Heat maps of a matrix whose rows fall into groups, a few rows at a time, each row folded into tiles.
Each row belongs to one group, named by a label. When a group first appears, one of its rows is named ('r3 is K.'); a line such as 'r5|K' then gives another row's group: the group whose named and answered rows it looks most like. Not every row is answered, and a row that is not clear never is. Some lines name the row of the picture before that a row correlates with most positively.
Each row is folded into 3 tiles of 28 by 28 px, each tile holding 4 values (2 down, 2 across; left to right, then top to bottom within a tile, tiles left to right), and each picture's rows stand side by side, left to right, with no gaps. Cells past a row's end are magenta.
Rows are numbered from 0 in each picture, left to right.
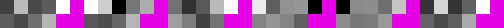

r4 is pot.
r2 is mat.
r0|pot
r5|pot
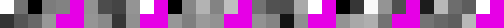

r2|pot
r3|mat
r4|pot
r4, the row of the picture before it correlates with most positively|4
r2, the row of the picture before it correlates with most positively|4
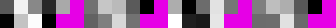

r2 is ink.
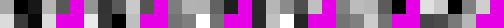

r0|ink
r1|ink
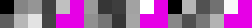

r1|mat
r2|pot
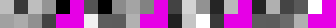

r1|ink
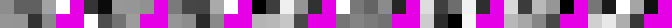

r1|ink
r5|ink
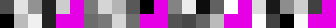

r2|pot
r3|ink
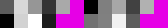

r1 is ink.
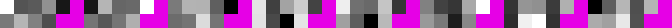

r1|pot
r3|ink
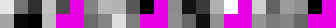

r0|ink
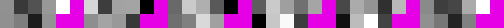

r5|mat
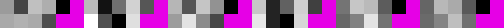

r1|ink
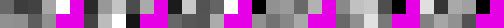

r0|mat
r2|pot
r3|pot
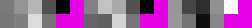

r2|mat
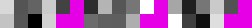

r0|ink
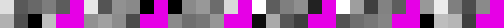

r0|ink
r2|pot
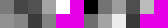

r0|mat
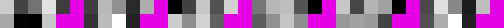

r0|ink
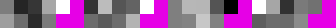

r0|mat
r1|pot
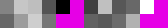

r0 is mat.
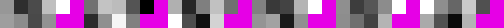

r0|mat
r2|ink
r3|mat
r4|mat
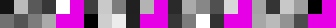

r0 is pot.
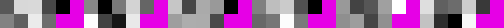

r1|ink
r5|ink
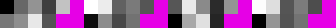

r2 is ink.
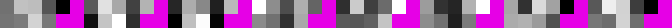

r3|ink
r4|pot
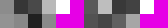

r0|mat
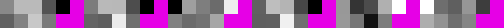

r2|pot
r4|mat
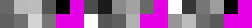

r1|ink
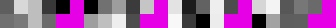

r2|ink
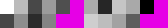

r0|ink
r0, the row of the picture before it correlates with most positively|3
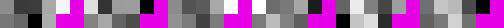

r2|mat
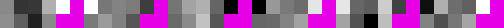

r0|mat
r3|pot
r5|pot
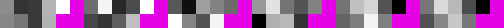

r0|mat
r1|pot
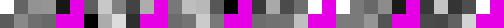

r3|pot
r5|pot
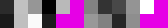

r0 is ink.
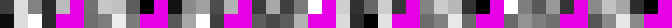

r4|ink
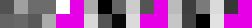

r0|pot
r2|ink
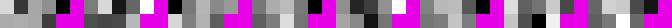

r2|pot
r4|mat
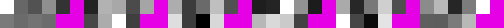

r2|ink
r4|ink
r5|pot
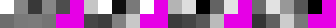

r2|pot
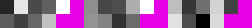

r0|pot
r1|mat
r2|ink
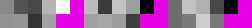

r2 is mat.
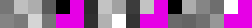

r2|pot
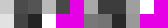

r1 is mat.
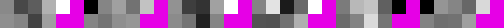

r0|mat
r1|pot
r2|mat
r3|pot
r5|pot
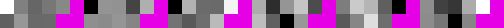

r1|pot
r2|pot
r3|ink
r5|mat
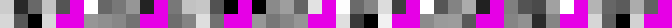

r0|ink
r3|pot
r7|ink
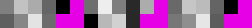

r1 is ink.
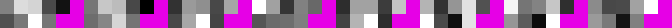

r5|ink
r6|ink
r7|mat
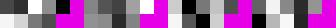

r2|ink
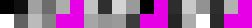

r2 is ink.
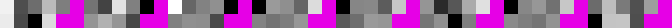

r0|ink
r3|pot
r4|pot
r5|mat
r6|pot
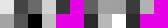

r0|ink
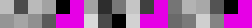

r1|ink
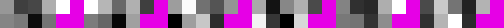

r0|mat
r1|ink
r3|ink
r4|mat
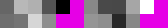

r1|mat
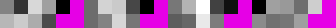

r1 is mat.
